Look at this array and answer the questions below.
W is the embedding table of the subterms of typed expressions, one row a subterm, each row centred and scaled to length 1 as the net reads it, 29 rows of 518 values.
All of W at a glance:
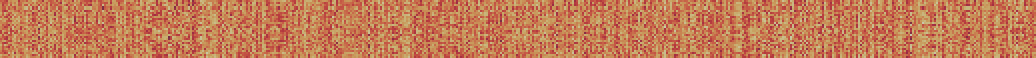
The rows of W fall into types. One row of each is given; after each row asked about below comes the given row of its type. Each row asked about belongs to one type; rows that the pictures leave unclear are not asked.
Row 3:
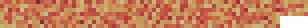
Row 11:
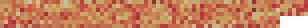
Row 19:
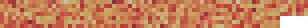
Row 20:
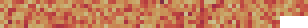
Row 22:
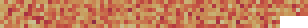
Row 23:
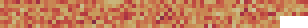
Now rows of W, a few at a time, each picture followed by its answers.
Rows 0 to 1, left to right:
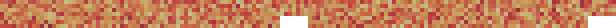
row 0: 19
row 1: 3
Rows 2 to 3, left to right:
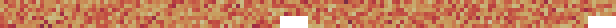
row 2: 22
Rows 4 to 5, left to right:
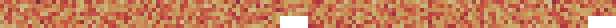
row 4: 3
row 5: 23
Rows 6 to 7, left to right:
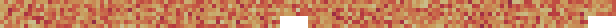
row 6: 22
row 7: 23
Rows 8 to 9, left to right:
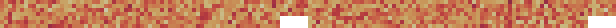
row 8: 20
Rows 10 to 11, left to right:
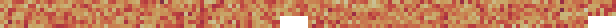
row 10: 20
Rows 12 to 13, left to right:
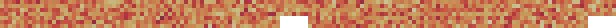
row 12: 23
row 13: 19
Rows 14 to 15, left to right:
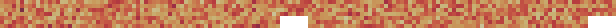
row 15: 20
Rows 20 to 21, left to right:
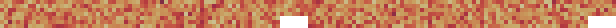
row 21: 23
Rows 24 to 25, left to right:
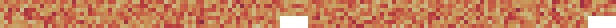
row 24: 3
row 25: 3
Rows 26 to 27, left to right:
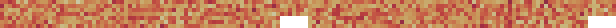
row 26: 19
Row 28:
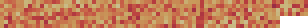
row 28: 11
